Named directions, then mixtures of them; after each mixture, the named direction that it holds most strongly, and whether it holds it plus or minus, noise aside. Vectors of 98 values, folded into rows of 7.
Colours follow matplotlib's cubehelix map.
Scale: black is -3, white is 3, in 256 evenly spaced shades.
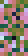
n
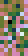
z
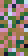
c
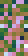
c, minus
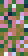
c, minus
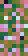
n, minus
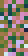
c, minus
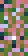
n, minus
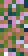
c, minus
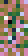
z, plus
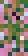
n, plus
